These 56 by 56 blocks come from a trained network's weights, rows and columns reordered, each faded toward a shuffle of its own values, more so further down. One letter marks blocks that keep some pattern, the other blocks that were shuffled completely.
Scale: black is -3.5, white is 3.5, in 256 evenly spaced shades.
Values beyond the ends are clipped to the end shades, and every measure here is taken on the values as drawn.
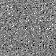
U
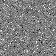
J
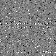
U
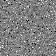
J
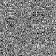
U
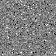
U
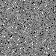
J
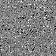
U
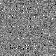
U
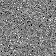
J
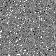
J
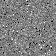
J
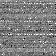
U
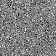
J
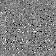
U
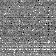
U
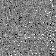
U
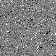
J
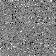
U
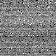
U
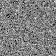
J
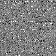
U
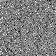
J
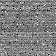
U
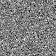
J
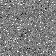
J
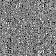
U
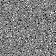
J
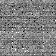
U
